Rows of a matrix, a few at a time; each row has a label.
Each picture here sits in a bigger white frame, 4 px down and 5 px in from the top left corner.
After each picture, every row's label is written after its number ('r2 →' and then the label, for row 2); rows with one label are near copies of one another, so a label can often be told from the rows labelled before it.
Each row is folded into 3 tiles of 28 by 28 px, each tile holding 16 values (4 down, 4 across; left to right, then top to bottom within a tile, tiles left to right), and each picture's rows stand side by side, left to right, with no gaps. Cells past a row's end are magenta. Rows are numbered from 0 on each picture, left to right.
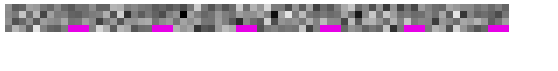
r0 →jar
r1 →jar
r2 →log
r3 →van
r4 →van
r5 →jar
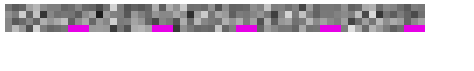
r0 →jar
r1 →log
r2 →van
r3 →van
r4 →jar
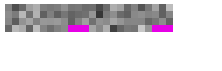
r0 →jar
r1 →log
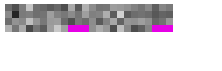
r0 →log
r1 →jar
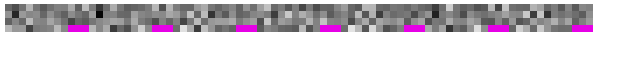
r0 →log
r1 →log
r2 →jar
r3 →van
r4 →jar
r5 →log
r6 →jar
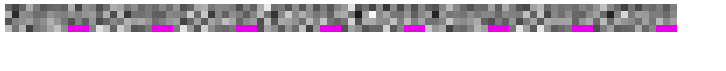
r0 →log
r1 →jar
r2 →jar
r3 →van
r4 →van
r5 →log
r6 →jar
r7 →van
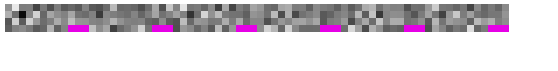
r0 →van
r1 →log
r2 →van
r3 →jar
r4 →jar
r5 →van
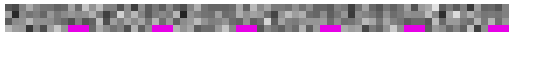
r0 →log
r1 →van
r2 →log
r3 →van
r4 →log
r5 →van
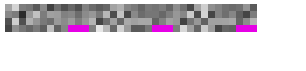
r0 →van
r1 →jar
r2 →jar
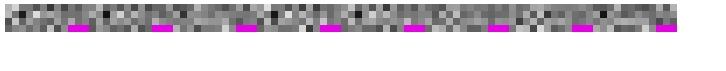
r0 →van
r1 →van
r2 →log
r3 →van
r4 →van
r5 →jar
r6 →jar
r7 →log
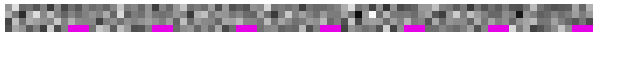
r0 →van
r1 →jar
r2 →van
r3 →van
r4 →van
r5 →van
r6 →log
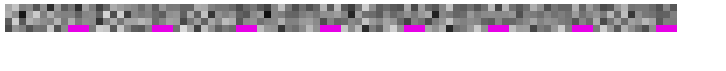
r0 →van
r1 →jar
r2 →jar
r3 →log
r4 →log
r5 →log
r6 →log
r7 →jar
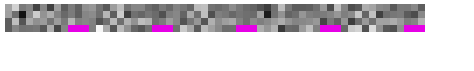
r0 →van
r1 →jar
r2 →jar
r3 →log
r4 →jar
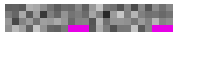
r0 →jar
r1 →van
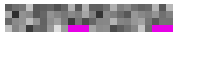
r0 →log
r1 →log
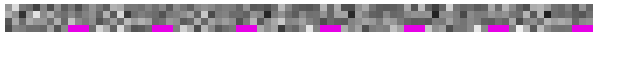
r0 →van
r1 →jar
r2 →jar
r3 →log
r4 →log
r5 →log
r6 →jar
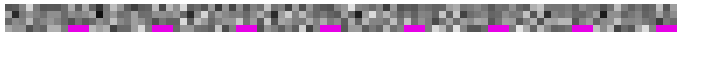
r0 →log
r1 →log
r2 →van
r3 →van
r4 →van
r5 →jar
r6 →jar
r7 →log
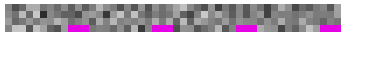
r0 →jar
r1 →van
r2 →van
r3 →log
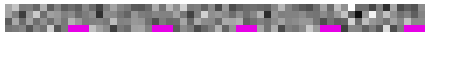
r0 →van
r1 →log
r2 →van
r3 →log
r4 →van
